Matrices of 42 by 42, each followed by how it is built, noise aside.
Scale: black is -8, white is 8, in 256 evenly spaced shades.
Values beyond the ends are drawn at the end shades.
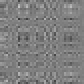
low rank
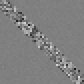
banded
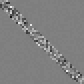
banded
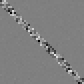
banded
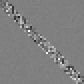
banded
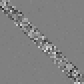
banded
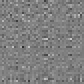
low rank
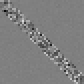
banded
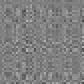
low rank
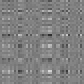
low rank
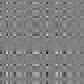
low rank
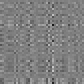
low rank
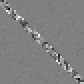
banded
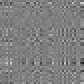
low rank
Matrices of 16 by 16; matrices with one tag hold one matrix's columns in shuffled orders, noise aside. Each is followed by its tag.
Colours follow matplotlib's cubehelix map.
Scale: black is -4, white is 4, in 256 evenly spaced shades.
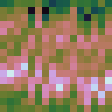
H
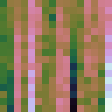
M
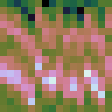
H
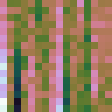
M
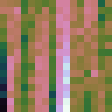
M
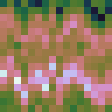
H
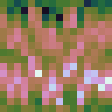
H
